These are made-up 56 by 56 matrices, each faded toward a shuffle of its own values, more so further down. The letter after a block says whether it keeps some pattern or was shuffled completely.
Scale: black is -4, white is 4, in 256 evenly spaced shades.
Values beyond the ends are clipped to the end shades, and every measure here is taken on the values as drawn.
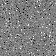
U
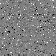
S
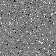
U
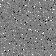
U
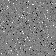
U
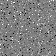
U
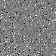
S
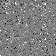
S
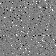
S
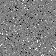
U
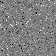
U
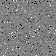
U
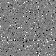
S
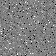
U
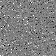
S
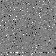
S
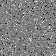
U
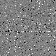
S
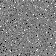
U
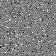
U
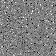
U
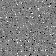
S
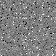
S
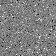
U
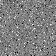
U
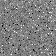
U
